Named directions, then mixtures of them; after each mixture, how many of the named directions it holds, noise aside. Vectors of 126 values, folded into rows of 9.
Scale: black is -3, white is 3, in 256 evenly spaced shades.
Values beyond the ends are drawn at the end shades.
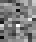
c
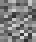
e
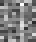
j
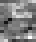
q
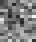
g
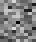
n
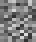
one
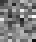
one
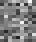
two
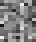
two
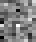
one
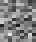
two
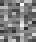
one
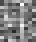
one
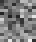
one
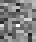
two
